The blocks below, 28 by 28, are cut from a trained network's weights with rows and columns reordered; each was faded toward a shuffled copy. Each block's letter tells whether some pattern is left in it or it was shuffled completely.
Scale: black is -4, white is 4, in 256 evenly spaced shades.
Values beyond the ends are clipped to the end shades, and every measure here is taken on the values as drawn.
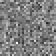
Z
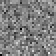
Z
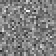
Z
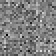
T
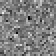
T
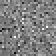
T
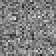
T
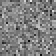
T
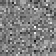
T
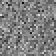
Z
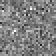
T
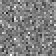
Z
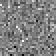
T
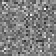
Z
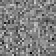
Z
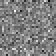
T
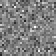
Z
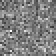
Z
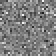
T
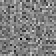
T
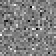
T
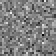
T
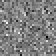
Z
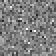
Z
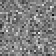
Z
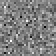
Z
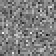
Z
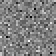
Z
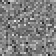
Z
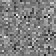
T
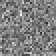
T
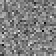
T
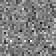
Z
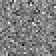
Z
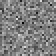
Z
